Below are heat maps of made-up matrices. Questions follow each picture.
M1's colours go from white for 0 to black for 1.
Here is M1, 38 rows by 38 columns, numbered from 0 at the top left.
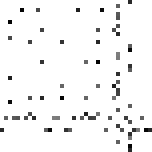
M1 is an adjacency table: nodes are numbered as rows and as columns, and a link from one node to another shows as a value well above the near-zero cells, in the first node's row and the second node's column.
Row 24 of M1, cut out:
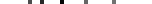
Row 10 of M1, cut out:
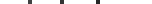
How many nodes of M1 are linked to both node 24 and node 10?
2
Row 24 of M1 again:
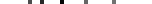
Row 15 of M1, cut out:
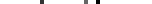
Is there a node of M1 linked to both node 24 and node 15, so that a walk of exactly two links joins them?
yes
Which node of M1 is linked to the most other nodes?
node 29
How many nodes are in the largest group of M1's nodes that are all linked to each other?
3
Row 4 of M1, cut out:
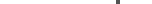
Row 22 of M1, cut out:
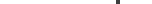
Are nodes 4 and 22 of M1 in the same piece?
yes
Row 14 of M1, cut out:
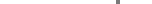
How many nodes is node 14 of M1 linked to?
1
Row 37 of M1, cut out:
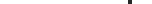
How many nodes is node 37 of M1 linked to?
1
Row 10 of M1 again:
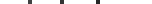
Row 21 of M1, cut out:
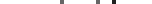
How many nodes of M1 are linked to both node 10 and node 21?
2
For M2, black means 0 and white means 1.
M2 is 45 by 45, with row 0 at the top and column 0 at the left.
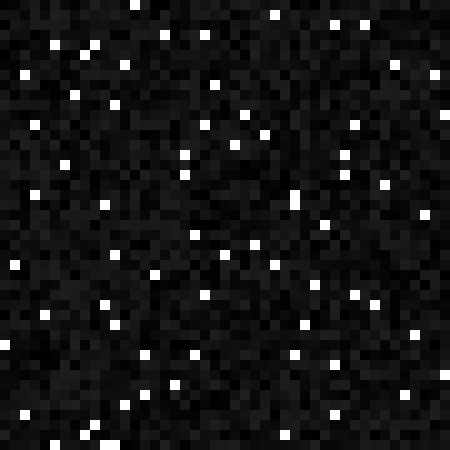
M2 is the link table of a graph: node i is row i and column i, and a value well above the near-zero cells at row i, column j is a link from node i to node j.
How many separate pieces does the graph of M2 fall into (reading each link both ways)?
2
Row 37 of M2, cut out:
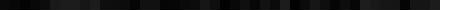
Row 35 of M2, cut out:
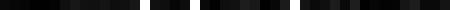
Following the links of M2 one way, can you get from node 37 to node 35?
no
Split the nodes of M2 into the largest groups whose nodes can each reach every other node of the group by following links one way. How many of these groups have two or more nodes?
5
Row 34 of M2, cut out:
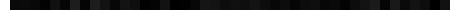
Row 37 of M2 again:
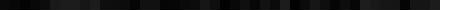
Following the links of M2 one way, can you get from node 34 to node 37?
no
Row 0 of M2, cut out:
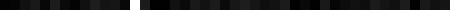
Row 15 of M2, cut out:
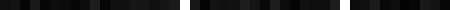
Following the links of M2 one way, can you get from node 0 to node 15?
yes
